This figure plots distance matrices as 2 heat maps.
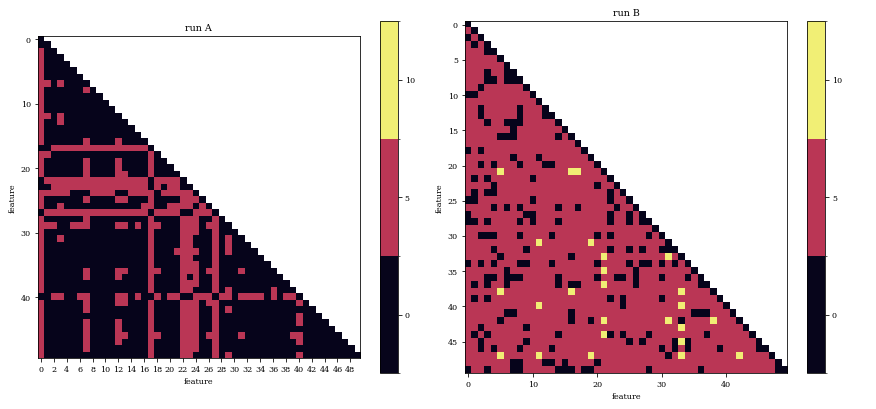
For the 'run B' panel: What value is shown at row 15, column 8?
5
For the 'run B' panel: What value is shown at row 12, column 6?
5
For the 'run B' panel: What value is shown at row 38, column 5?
10
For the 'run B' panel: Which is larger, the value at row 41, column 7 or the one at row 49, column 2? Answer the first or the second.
the second
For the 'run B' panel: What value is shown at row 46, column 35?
5
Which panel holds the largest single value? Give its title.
run B
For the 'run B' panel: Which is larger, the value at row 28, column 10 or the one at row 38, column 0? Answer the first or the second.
the second
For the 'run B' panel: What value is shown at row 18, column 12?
5
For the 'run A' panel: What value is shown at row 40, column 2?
5
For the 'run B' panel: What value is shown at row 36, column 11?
5
